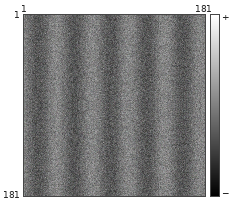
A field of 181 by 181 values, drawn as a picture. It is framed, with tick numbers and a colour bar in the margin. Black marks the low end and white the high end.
Stripes running up and down repeat 5 times from left to right. On average the colour sits 40% of the way up the scale. No overall slope runs across the table. The top and bottom halves mirror each other.
